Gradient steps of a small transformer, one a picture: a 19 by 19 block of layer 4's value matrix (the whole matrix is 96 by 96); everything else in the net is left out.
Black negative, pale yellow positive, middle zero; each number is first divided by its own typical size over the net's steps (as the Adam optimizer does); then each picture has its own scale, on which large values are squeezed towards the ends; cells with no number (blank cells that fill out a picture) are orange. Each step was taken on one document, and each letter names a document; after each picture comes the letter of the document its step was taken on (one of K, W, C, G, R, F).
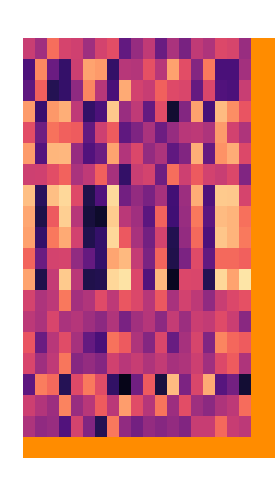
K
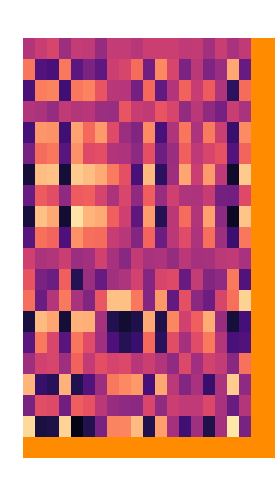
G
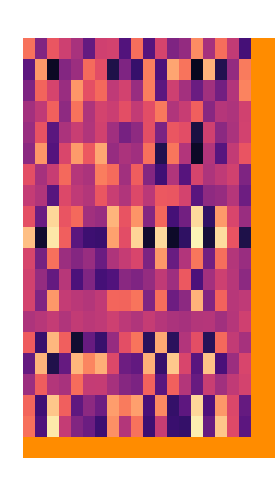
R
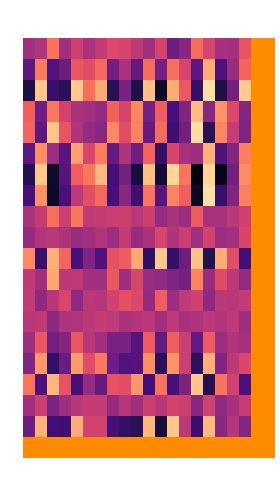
R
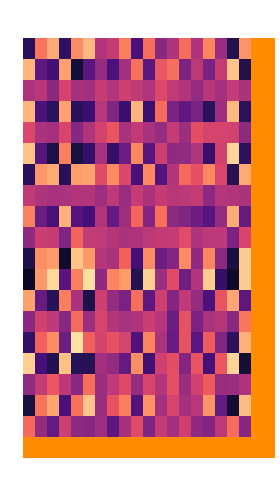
G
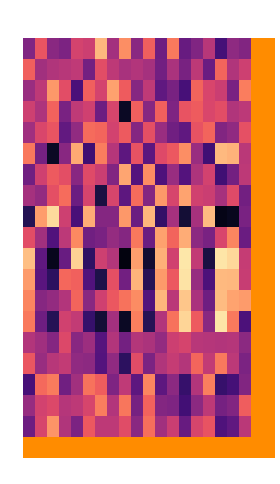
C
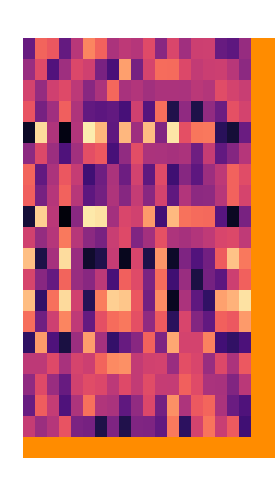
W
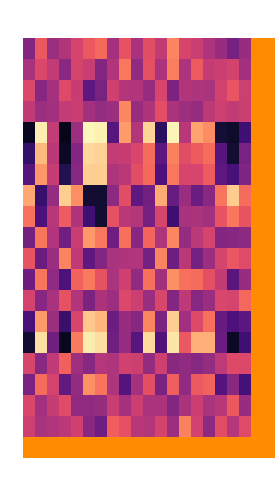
W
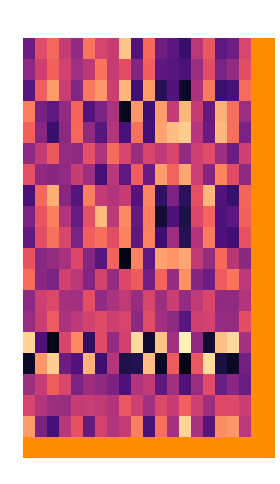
C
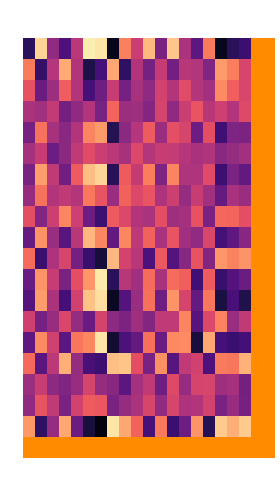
K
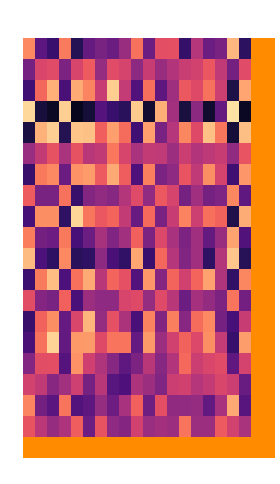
G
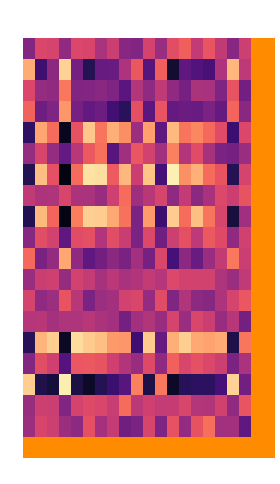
W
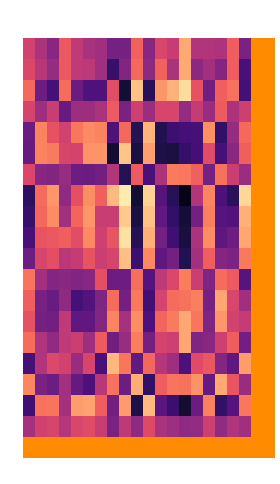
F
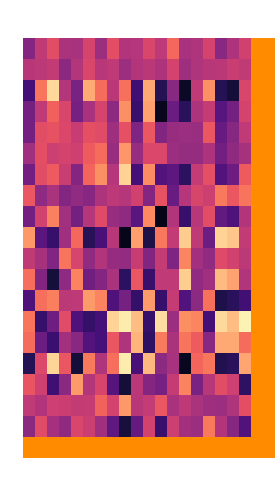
C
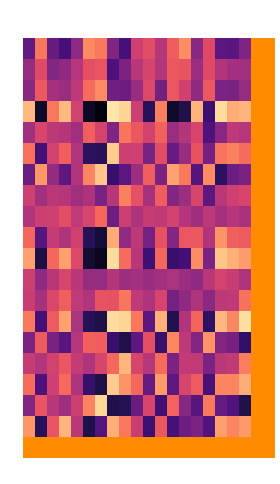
K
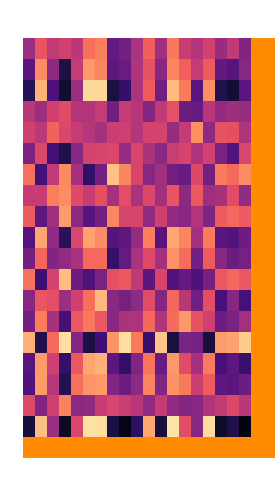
K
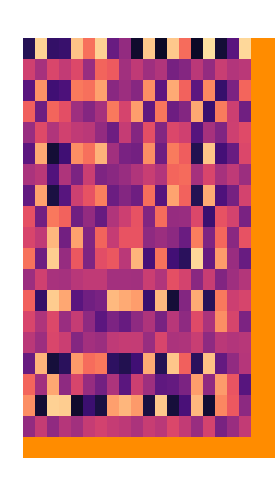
R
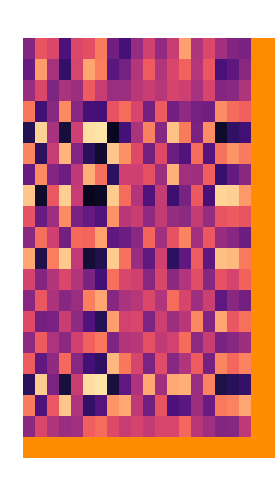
K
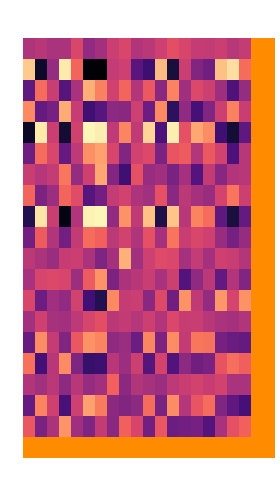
W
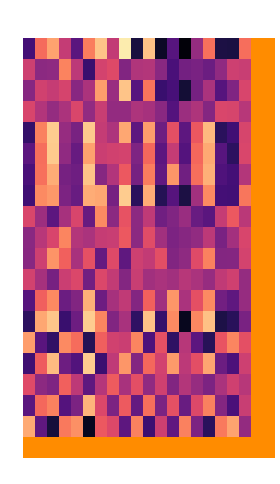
C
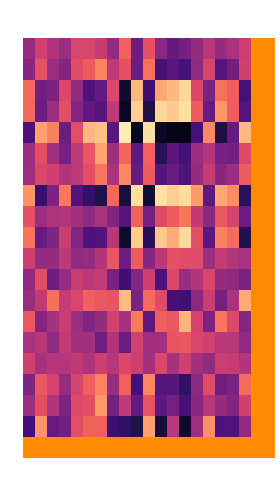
F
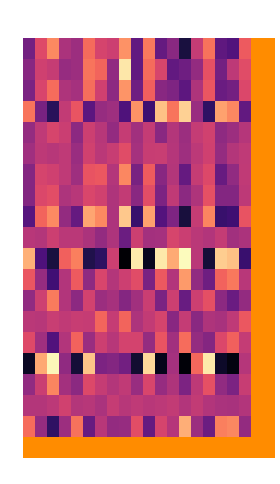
C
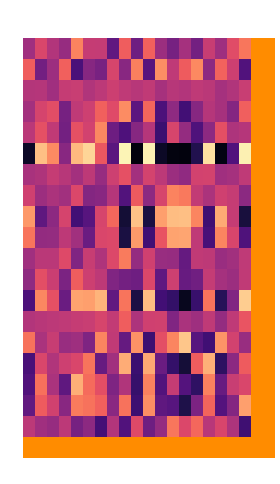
F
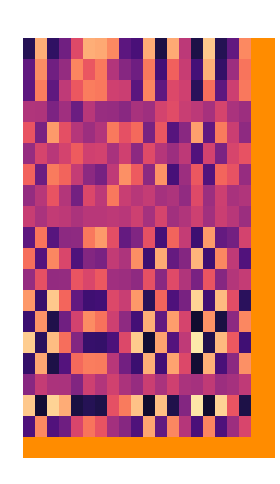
R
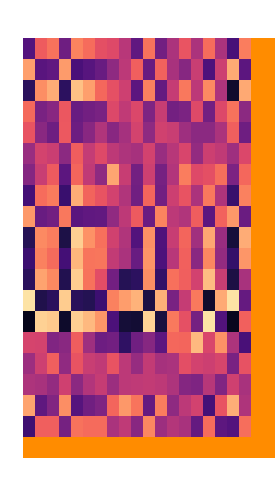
G
